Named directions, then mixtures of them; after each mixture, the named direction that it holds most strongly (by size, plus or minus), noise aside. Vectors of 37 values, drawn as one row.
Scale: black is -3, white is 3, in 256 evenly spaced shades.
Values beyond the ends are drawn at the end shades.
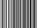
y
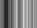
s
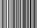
y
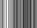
s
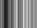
s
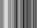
s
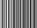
y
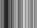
s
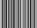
y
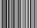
y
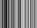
s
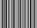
y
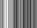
s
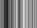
s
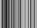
s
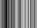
s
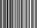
y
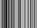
s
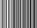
y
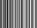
y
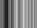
s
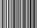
y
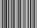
y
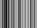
s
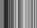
s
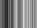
s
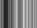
s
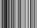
s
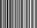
y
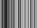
s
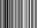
y
